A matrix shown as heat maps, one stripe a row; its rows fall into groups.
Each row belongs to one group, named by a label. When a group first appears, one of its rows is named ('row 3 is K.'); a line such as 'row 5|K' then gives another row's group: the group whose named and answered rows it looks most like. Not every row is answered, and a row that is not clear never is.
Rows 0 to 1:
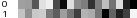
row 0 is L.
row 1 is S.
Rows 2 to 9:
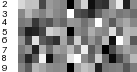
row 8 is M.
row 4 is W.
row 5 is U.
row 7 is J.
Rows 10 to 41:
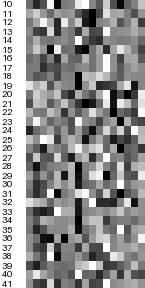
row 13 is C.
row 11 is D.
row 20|S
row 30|U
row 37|C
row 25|S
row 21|D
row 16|W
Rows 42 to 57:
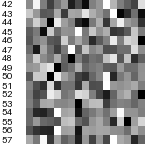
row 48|L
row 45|J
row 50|D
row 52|L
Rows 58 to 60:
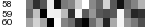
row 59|L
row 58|M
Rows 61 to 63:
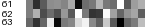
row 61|U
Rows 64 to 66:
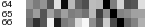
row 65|J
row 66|M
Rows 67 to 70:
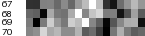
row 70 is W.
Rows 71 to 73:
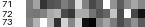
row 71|W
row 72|L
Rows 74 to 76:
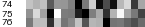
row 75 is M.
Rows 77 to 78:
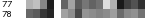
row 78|U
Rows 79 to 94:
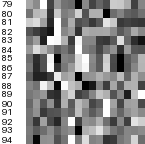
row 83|L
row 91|W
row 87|U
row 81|D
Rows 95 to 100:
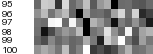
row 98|U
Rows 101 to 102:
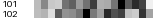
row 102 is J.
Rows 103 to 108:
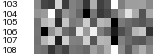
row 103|C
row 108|W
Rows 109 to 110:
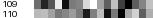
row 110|J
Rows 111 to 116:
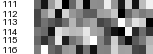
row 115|M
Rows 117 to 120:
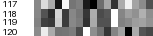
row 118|C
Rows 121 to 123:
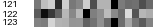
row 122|U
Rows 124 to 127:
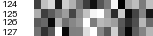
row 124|D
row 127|M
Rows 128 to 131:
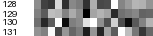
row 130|M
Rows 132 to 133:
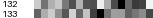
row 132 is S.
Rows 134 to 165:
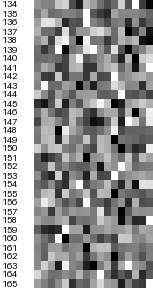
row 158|S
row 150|S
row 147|D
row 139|M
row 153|C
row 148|D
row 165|S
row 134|L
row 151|U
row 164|J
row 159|U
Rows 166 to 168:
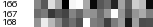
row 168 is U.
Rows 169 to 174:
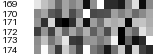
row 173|S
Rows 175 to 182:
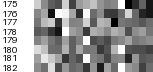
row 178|U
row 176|L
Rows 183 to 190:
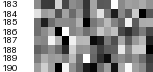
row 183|C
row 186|D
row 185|U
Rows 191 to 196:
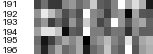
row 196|U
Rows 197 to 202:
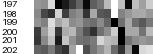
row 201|D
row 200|D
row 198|C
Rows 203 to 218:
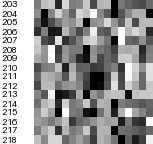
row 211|D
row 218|S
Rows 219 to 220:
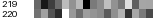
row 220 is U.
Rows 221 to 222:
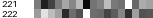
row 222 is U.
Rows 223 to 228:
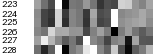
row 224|C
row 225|C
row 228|M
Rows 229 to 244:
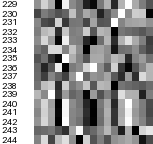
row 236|M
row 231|C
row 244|L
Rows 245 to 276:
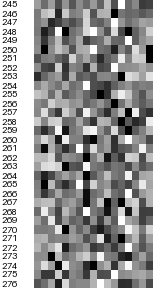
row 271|J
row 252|C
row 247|W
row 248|M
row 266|U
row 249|U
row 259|M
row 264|U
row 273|J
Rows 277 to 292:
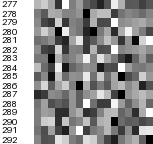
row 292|L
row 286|L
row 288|W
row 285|J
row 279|C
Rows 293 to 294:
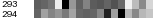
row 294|J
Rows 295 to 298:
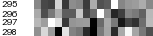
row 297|S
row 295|C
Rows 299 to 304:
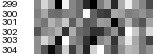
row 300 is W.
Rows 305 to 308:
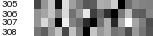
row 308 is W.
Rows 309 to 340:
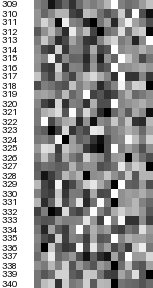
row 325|D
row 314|C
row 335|C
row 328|U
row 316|C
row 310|L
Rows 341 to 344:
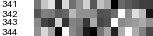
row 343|C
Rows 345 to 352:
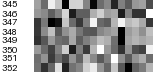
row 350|S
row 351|W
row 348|D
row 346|S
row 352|M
